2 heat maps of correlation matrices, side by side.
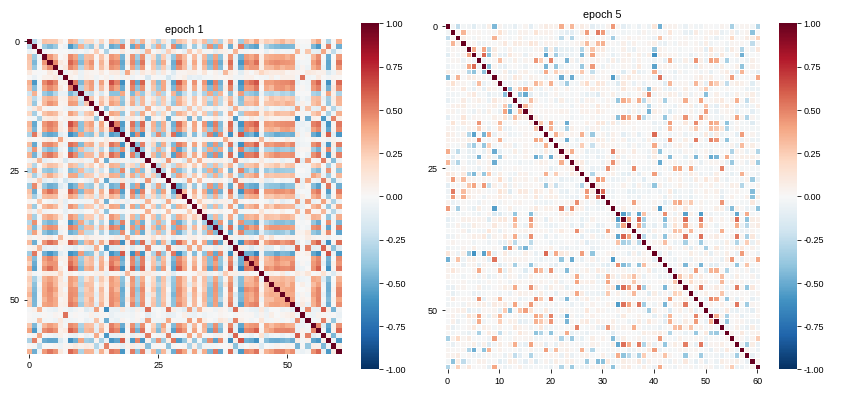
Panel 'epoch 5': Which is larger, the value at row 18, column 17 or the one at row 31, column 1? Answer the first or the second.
the first
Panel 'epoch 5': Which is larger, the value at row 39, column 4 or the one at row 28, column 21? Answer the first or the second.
the first
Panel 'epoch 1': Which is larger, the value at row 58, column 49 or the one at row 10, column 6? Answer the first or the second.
the second
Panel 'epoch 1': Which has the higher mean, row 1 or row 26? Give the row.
26
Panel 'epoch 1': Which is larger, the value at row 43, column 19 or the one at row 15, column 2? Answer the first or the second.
the first
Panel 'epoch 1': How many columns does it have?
61
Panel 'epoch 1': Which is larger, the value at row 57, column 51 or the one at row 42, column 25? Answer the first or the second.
the first
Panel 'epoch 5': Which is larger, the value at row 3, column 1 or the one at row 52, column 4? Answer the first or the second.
the first
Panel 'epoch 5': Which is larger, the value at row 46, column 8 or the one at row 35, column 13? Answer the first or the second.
the second
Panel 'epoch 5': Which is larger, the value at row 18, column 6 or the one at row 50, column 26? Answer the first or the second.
the first
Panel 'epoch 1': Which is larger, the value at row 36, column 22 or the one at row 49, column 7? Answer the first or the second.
the first
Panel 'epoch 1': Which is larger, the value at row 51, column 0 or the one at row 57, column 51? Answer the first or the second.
the first
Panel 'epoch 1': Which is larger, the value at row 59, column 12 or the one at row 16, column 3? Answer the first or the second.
the second
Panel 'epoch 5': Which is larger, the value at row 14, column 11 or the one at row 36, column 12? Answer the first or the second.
the first
